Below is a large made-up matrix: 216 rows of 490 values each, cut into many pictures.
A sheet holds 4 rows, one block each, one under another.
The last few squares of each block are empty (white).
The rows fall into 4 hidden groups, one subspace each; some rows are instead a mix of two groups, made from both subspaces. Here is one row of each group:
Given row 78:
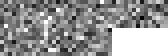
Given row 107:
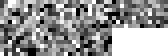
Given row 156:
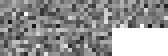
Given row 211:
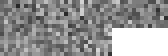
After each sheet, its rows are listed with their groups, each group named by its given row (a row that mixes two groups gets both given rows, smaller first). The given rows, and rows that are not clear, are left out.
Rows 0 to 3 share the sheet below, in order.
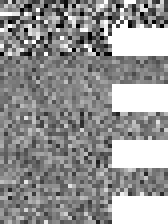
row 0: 156
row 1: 107
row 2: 211
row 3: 156
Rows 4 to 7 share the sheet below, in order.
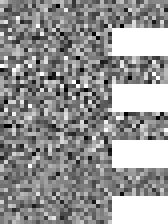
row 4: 78
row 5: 211
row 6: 156
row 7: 78
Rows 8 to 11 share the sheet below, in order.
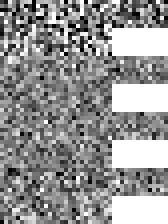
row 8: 211
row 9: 107
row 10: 78
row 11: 107
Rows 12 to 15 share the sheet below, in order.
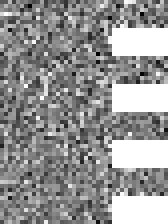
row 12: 156
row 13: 78
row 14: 211
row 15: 156
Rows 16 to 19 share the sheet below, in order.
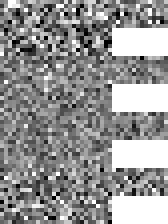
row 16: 107
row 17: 78
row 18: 107 and 211
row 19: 78
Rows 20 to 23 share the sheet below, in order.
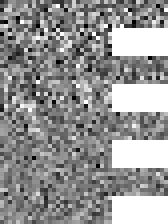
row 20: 78
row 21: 107
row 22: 211
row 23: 78
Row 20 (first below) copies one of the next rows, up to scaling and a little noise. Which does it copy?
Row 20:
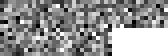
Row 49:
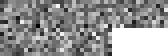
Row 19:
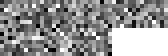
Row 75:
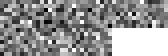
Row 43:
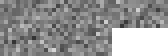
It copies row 49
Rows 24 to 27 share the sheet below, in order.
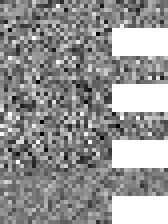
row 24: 78
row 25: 107
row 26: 107
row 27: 78 and 156
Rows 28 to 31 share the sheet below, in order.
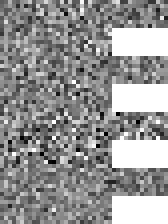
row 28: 211
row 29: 211
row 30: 78
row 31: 107
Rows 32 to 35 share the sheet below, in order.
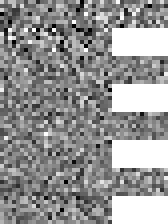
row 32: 78 and 107
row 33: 211
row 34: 78
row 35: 107
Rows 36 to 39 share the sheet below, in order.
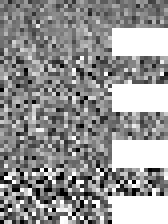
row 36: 107
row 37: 211
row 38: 211
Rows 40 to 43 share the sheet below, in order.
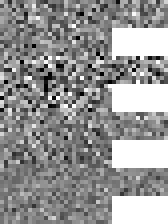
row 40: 211
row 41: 78
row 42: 107
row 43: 78
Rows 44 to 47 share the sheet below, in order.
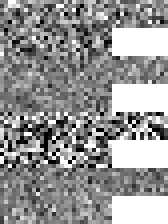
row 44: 107
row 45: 211
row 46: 78
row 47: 107
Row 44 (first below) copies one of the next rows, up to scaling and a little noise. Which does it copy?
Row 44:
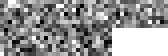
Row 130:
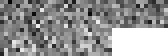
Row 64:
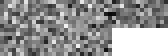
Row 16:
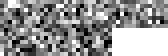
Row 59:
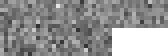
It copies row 16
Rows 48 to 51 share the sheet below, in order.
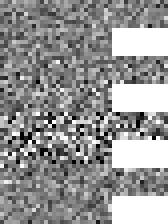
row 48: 156
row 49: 78
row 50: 78
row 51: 156
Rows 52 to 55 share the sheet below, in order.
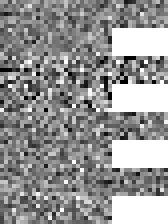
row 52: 156
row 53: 156
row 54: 107 and 156
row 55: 107
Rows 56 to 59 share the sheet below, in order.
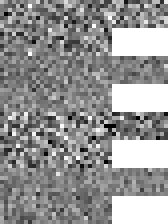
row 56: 107 and 156
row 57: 107
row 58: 107
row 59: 107
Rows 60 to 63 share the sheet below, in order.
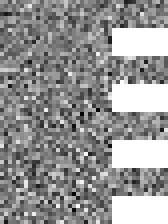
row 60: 156
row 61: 156
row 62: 211
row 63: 211
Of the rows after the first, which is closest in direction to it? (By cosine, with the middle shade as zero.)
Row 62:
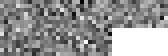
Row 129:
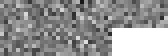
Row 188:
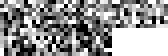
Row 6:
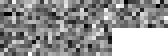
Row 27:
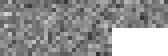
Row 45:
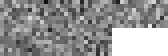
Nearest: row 129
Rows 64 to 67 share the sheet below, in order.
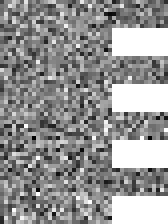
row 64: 107
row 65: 211
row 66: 156
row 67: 107
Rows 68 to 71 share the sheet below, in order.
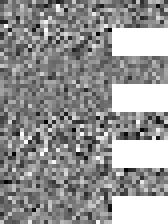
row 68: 78
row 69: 211
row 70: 78
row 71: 156
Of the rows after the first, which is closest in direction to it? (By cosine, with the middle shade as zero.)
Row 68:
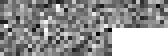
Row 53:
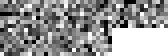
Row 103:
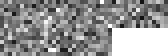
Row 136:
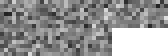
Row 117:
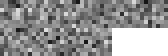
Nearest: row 103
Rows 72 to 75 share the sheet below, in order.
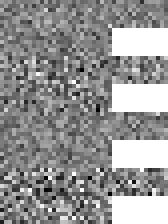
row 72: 78
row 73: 211
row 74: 78 and 156
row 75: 78
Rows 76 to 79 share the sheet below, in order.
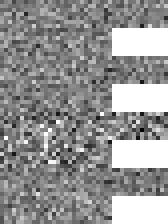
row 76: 156
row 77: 107 and 156
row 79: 107
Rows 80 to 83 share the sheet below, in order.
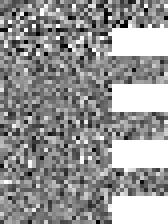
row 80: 156
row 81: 211
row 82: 107 and 211
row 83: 156
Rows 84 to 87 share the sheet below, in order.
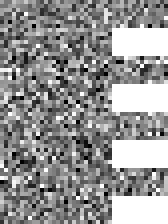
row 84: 156
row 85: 107 and 156
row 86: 107
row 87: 211
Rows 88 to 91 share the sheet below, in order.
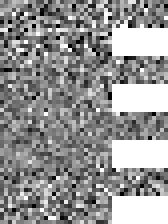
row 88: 156
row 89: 156
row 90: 211
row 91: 78
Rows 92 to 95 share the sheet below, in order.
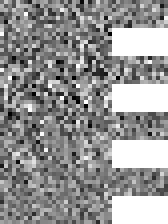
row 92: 211
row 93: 107
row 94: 107
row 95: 211
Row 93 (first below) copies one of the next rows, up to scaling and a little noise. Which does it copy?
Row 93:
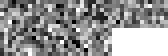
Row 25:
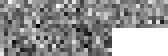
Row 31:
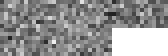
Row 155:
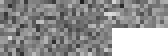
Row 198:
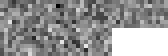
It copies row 198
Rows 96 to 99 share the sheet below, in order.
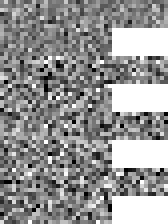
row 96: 211
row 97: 78
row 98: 107
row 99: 156
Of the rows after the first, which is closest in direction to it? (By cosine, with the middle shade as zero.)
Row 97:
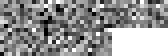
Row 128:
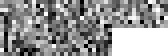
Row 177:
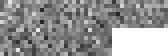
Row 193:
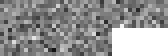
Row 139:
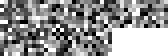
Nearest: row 139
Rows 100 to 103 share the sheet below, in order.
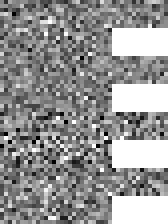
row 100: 78 and 211
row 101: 211
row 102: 78
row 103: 78
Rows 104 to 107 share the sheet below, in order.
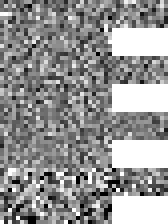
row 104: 156 and 211
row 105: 156 and 211
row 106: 211
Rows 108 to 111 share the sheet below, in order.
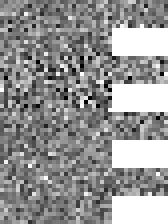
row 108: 156
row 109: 211
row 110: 107 and 156
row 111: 78 and 156
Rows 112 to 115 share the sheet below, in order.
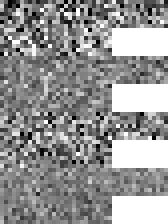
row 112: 107
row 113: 78
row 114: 78
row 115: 107
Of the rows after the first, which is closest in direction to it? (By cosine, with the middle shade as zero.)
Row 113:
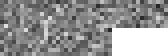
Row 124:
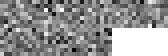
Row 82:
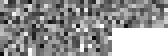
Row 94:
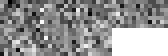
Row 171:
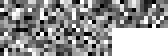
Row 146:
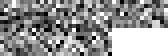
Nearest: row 124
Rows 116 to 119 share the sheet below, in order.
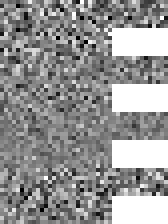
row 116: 211
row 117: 107 and 211
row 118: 211
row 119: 78
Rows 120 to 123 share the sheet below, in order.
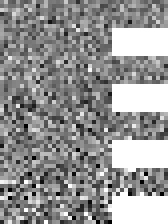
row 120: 211
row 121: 107
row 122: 211
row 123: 156
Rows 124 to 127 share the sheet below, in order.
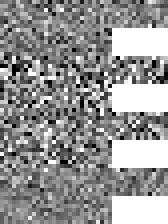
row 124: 78 and 211
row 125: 211
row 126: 78
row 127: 211
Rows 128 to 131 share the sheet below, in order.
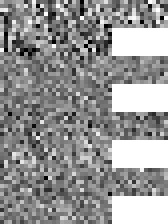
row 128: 107 and 211
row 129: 211
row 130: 107
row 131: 78
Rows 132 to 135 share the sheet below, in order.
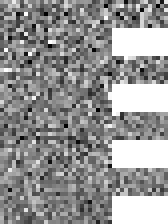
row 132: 107 and 156
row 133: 156
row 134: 107 and 211
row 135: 107 and 156
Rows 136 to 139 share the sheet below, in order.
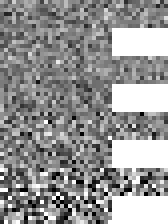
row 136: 156
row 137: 107
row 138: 78
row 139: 78 and 211
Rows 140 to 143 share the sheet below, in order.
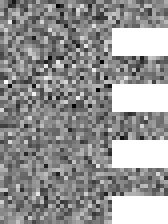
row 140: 107
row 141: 78
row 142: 156
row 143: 78
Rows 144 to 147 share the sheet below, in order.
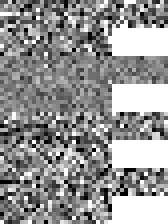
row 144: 156
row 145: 78
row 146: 78 and 107
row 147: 156
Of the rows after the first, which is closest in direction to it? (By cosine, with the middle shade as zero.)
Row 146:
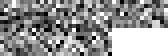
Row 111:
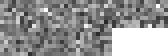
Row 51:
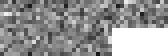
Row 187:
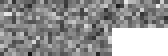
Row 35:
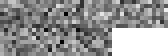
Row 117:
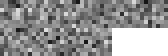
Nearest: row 35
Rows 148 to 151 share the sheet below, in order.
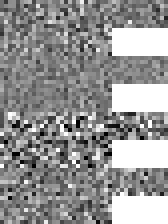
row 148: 211
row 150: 107 and 156
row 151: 156
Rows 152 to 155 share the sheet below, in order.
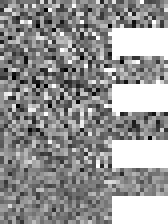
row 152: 78
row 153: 107
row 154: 211
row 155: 107
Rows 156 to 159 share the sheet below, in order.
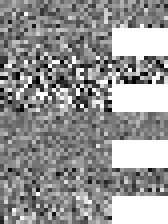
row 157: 78
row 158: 78
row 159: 107
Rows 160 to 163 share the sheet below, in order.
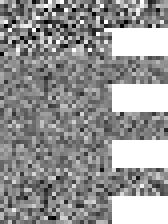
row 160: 78
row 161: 78
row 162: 156 and 211
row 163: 78
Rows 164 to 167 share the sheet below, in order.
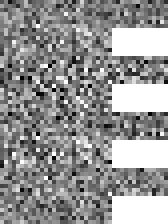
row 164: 107
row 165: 78 and 107
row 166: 107
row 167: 78
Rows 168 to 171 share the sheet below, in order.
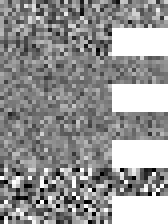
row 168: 211
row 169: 78
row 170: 107
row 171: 211
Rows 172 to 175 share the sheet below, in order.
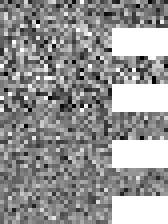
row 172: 107
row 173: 78 and 107
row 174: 156
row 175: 78
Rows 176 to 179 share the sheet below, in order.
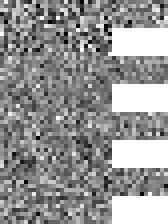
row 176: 211
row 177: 107
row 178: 107
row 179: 156
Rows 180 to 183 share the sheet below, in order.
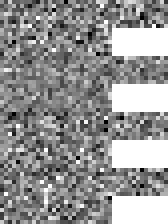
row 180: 78 and 156
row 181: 156
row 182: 107 and 156
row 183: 78
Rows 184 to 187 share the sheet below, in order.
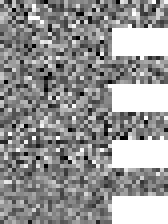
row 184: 211
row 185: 78
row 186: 156
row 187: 156
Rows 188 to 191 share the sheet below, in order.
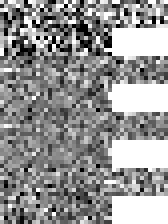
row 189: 156
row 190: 156
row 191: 107
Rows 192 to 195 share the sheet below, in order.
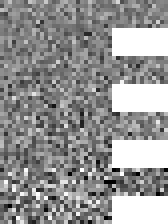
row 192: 107 and 211
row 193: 78
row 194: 211
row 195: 107
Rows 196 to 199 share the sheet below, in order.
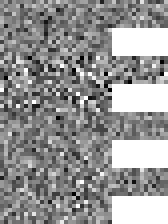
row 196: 78
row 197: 211
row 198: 107
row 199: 78 and 211
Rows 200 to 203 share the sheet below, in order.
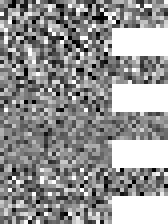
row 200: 107
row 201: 211
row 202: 78
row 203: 156 and 211
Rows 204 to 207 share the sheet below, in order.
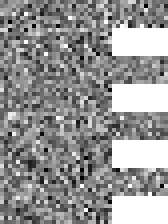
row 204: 156
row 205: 211
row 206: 107
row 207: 211
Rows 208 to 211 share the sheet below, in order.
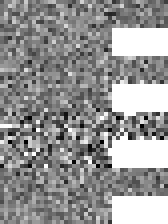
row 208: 107
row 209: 156
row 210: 156
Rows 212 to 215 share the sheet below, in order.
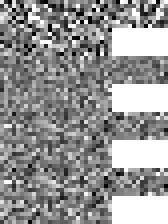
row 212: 211
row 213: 211
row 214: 156
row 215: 156
